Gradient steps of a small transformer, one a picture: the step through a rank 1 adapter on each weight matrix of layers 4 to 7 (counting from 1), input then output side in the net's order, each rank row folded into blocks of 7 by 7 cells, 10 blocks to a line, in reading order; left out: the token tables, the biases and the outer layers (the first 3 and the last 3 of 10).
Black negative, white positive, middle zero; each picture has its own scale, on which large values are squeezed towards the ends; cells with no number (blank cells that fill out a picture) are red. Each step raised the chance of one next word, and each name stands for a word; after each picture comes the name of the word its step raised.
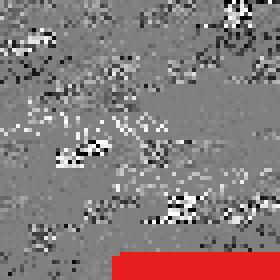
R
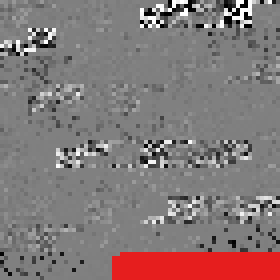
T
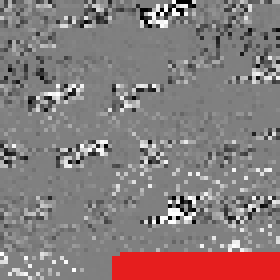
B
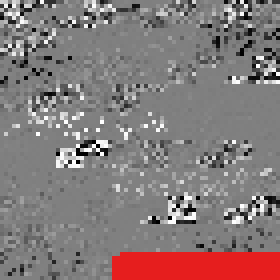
R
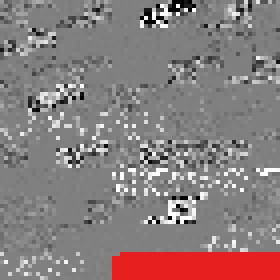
B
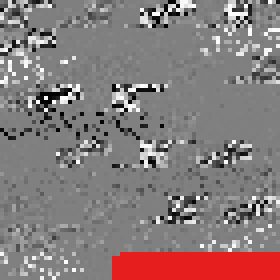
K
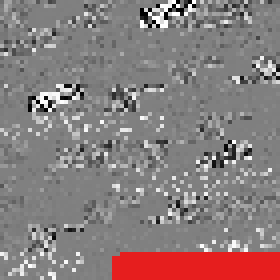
B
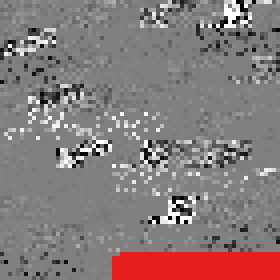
R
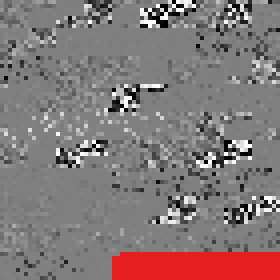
T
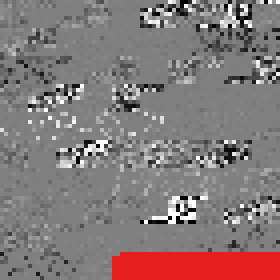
R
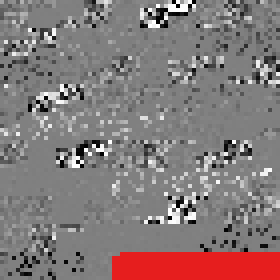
T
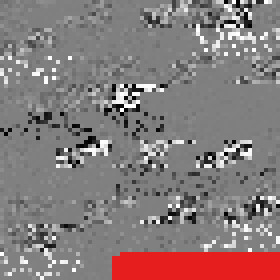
K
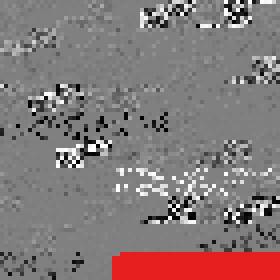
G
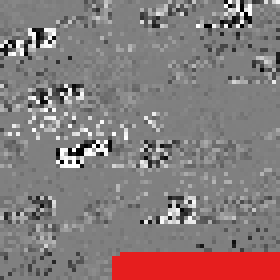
R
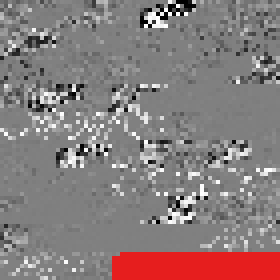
B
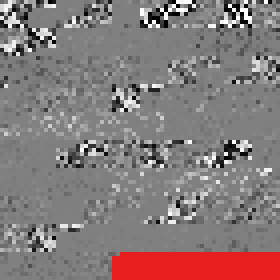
T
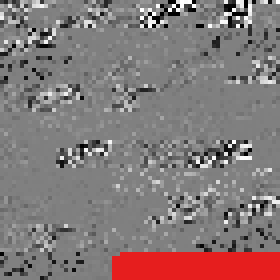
T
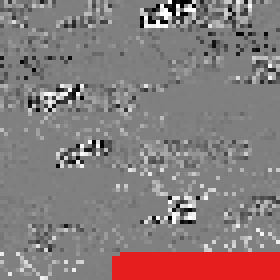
B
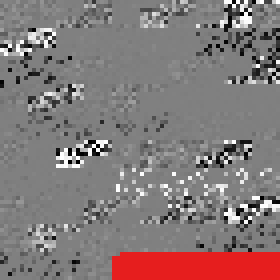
G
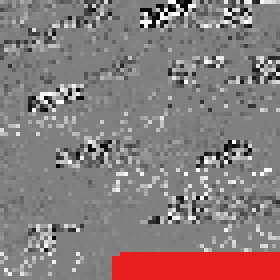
B
